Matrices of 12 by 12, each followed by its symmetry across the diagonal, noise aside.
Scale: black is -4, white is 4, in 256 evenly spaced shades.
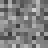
antisymmetric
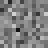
neither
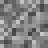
symmetric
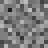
symmetric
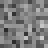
neither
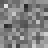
symmetric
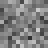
antisymmetric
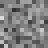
neither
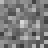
symmetric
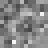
symmetric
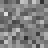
neither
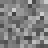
neither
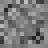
symmetric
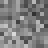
antisymmetric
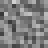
antisymmetric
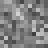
neither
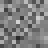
antisymmetric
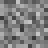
antisymmetric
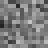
neither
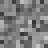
symmetric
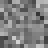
antisymmetric
